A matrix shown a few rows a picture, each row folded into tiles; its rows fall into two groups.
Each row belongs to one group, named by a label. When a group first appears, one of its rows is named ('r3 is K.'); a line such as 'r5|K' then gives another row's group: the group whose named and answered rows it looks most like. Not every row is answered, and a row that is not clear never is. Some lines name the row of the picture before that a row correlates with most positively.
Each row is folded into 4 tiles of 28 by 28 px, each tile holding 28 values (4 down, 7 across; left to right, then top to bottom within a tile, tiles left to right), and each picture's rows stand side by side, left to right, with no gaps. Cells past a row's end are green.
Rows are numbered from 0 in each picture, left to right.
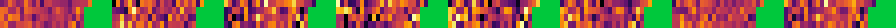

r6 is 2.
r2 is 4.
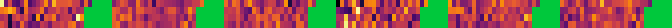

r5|4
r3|2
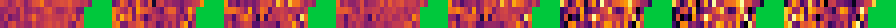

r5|4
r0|4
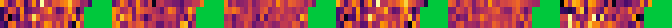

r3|4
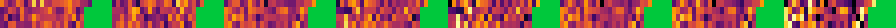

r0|4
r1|2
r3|2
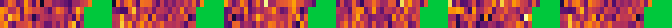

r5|2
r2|4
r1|2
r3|2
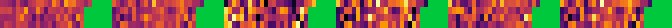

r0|2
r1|4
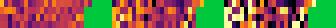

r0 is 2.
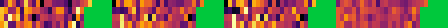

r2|2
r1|2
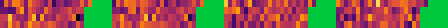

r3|4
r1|2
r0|2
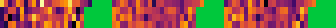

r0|4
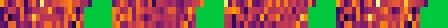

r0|4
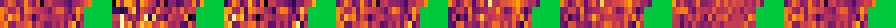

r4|4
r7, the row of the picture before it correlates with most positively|1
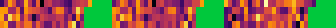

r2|4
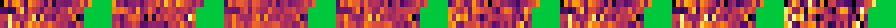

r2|2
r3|2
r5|2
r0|2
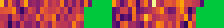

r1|4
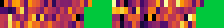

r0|2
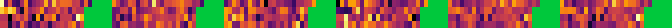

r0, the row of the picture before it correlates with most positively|1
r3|2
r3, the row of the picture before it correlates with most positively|0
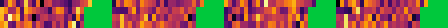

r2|4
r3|2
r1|2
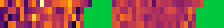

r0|4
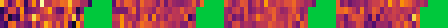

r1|2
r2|4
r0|4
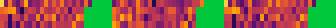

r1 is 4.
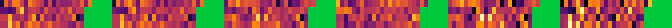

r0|2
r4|2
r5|2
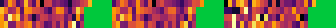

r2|2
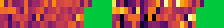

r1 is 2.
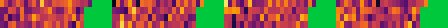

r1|2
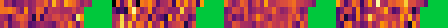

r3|4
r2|4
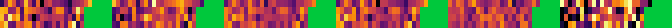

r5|4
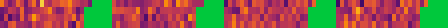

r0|4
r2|2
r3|2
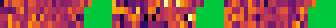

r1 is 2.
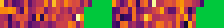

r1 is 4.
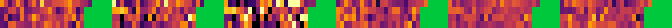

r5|2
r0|4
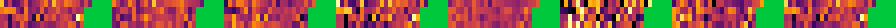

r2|2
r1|4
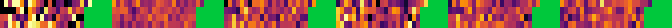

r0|2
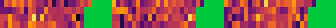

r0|2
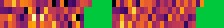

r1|2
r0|2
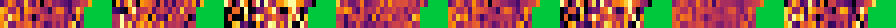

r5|4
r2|4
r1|2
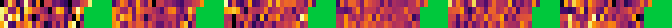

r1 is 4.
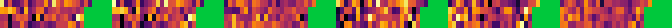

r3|4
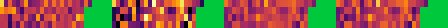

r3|4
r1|4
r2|4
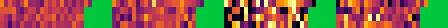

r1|4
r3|2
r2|4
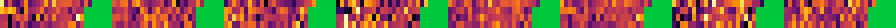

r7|2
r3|2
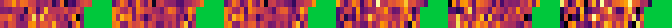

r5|4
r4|2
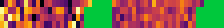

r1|4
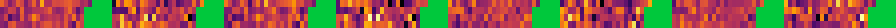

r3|2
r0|4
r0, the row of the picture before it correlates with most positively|1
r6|2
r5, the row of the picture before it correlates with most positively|0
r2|4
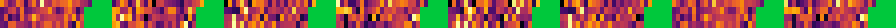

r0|4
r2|2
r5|2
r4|2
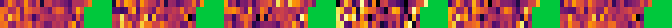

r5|2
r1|2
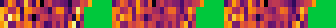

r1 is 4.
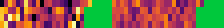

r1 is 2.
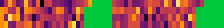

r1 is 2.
